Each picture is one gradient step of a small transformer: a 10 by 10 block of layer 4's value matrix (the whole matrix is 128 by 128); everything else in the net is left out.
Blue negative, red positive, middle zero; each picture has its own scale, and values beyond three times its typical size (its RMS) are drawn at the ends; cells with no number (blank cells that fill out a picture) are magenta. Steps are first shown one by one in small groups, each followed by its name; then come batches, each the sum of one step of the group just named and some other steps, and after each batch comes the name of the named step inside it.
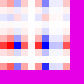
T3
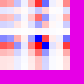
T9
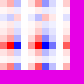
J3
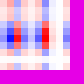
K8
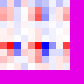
J3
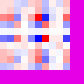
T9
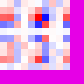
T3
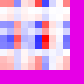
K8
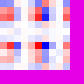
J3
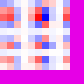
J3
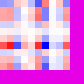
T3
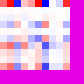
T3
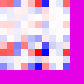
T3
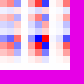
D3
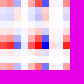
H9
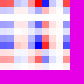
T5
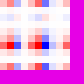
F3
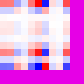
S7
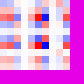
D3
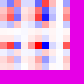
H9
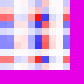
T5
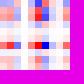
F3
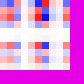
H9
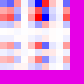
S7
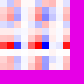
H9
